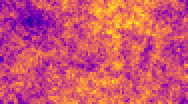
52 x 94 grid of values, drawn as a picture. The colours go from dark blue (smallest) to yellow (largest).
Histogram: bell-shaped. Ninth with the lowest average: top left. Grain: blotchy. Mirror symmetry: none.
